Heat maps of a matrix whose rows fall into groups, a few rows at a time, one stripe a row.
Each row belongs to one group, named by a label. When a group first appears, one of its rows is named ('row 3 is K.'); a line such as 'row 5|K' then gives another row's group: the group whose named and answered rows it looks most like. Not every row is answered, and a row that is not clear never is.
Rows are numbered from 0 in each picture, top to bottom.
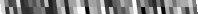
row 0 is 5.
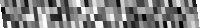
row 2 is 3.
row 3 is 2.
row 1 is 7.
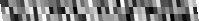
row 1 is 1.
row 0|3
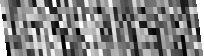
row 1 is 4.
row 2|2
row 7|7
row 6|2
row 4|1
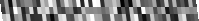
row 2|5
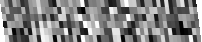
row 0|5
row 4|2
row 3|7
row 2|5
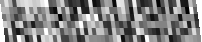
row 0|4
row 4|2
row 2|1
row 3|5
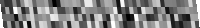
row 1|7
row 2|2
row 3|2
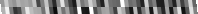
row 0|4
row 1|4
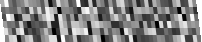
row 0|4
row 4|5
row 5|4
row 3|5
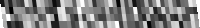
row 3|3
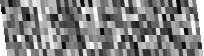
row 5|7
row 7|4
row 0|2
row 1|7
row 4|4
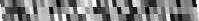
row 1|3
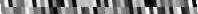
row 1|4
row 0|1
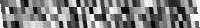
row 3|2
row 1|2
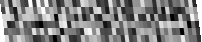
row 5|5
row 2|4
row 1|2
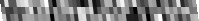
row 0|4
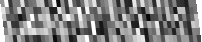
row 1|5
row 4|4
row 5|5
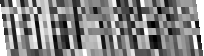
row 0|7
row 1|4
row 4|7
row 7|5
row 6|1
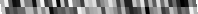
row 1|3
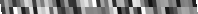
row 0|1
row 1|7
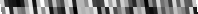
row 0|3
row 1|1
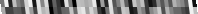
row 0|1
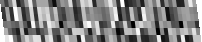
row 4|5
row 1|7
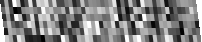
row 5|5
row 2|7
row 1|2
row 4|7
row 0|7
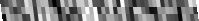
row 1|1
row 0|3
